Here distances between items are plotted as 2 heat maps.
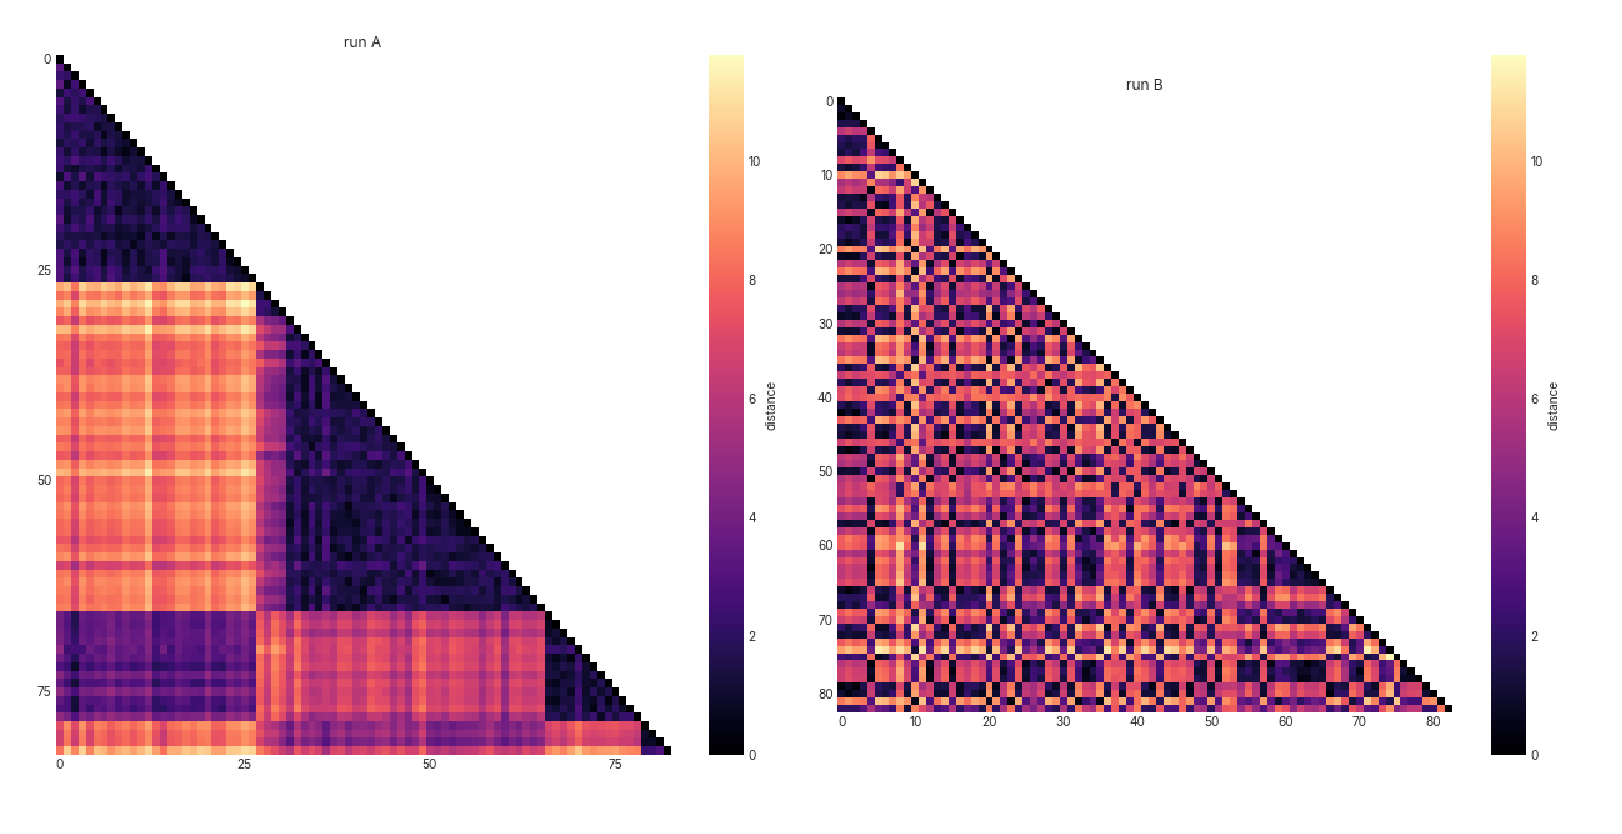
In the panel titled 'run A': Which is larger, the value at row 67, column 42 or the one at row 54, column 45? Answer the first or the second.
the first
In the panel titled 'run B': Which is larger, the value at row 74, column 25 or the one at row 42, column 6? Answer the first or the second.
the first
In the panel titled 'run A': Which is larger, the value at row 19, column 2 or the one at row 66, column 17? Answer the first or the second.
the second
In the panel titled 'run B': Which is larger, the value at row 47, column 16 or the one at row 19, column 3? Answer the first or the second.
the second
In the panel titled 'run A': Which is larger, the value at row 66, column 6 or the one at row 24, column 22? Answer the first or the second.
the first
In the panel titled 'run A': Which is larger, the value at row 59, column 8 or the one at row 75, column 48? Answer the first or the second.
the first
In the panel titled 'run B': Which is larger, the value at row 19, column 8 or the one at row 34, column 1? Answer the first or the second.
the first
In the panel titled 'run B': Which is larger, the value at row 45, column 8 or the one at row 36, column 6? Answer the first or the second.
the first
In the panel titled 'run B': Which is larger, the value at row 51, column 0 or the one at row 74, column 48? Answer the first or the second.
the first
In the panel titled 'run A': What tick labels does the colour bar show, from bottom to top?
0, 2, 4, 6, 8, 10
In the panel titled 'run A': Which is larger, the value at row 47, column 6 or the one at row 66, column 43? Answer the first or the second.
the first
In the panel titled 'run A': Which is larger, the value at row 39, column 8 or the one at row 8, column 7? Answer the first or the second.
the first
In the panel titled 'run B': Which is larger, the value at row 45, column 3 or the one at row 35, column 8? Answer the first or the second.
the second
